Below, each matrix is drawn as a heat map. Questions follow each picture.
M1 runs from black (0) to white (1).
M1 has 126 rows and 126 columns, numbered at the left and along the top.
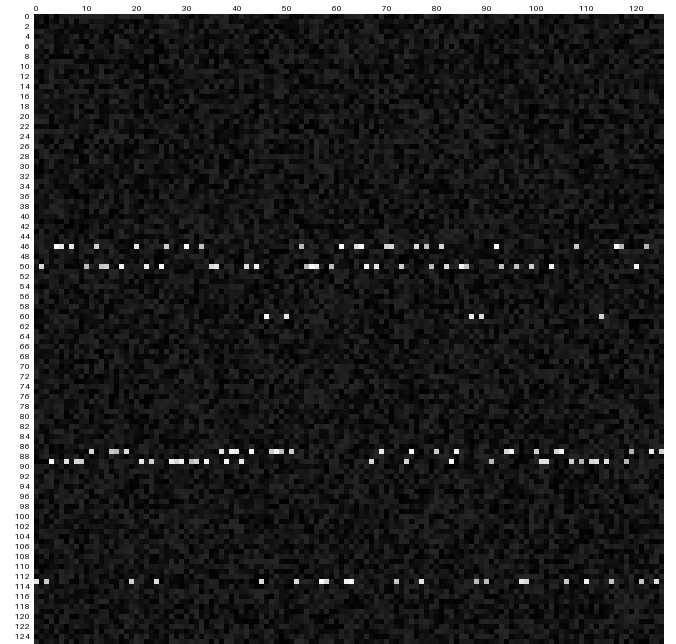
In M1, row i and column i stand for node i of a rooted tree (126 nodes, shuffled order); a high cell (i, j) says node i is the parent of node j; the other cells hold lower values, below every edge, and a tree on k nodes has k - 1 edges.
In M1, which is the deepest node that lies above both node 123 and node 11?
87
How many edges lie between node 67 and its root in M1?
2
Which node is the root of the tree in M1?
60
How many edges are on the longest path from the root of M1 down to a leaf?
2
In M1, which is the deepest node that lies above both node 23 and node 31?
89
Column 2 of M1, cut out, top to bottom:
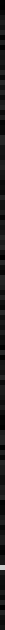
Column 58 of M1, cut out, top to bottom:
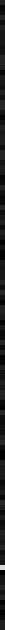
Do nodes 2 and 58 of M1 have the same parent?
yes
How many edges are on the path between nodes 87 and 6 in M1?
3
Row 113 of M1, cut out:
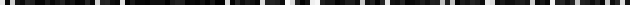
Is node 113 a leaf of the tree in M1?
no
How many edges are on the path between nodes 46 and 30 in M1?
1
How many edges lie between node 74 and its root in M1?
2
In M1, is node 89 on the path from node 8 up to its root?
yes
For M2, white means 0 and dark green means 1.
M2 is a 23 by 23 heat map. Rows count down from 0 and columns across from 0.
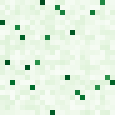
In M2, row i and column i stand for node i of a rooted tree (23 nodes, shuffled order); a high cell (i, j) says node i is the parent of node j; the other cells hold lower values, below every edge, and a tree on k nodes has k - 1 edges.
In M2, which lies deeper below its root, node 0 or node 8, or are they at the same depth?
node 8
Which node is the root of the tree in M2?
17
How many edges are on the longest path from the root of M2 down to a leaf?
8
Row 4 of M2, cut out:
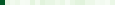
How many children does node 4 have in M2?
1
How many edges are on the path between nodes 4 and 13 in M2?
6
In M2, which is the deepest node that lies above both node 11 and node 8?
12
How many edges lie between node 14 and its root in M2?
2
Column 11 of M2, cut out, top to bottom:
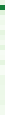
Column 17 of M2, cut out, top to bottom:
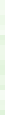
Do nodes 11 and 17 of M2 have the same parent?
no
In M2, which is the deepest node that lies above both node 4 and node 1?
12
